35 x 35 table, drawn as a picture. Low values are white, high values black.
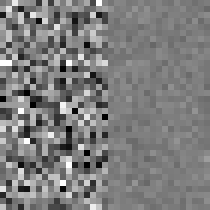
Histogram: heavy tails on both sides. Slope: none. Stripes: none. Mirror symmetry: none. Seam: vertical, 50% of the way across, the right part calmer.
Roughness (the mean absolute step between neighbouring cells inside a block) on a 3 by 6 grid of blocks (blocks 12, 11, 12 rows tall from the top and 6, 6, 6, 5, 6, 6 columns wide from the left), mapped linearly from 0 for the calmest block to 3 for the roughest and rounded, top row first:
3 3 2 0 0 0 / 3 2 3 0 0 0 / 3 2 2 0 0 0
